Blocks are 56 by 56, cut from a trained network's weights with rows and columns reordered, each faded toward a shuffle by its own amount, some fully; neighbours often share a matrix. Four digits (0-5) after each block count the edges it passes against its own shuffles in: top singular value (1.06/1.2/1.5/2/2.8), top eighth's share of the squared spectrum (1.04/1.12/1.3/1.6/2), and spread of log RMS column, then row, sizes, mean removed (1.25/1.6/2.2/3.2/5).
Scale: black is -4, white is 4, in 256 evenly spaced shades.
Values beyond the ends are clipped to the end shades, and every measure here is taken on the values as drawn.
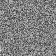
1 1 0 0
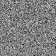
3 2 1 0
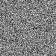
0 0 0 0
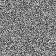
2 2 0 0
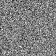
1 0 0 0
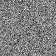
0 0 0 0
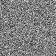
0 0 0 0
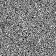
0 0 0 0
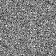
2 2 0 0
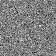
1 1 0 0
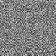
4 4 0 2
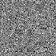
3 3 0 2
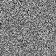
1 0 0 0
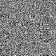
3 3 0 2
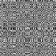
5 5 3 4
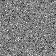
0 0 0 0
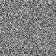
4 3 1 1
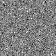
2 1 1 0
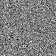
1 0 0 0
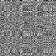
4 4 2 3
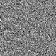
3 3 0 1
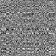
4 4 2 3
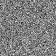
1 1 0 0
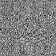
3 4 1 2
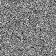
1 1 0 0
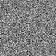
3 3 0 1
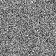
2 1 0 0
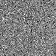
1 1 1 0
